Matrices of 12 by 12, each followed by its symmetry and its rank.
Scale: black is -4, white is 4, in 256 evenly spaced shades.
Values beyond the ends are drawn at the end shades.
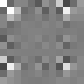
symmetric, rank two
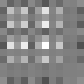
symmetric, rank one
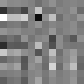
neither, rank two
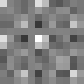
symmetric, rank two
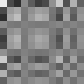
symmetric, rank one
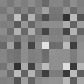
symmetric, rank two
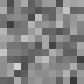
neither, full rank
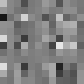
neither, rank two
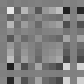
symmetric, rank one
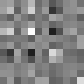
symmetric, rank two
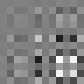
symmetric, rank one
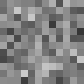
neither, full rank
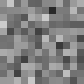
neither, full rank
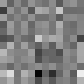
neither, rank two
